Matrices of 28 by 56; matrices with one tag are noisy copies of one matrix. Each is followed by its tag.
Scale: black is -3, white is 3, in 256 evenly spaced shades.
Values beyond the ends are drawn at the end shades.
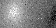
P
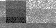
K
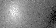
P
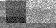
K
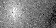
P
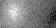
P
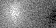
P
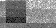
K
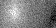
P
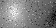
P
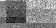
K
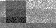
K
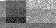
K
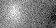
P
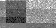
K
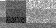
K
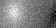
P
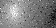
P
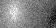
P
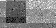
K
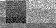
K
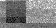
K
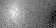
P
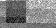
K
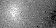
P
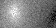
P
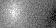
P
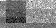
K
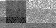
K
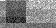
K
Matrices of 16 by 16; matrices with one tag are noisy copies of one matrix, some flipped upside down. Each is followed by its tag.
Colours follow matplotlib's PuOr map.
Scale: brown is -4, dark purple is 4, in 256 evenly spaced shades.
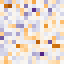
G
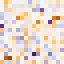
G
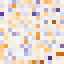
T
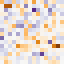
G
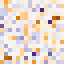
G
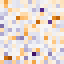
G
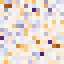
G
